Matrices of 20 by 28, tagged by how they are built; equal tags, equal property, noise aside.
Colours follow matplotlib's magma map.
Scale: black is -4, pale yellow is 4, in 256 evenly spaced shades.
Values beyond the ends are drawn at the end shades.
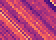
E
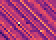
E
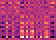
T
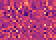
T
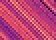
E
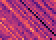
E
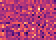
T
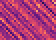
E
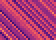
E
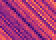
E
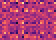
T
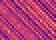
E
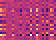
T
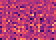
T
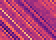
E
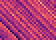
E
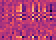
T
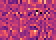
T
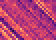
E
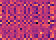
T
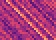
E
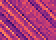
E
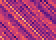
E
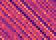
E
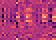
T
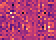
T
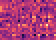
T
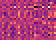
T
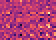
T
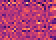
T
